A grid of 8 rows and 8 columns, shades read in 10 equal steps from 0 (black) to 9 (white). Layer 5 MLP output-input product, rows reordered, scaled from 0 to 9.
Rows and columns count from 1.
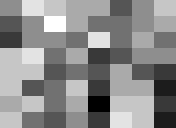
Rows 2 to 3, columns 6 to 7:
4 5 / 4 6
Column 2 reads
8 5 5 8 7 3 7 4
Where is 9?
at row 2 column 3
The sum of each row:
47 42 38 40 35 36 39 37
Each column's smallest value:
2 3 3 4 0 3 3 1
